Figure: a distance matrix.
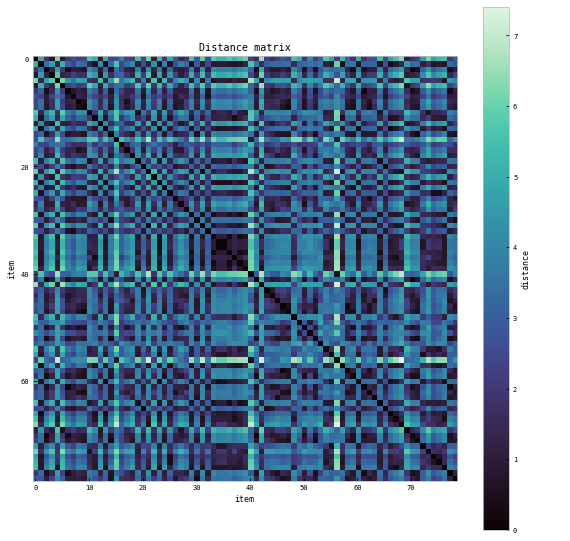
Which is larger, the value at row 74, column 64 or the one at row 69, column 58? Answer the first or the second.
the second
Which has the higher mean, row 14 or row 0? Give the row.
0
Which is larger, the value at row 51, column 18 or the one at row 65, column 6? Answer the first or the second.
the first
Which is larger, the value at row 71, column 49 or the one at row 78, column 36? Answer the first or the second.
the second
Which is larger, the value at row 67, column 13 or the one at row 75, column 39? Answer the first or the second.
the second
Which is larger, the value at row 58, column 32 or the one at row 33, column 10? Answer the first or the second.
the first
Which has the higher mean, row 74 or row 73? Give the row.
73
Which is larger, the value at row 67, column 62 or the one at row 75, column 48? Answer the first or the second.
the first
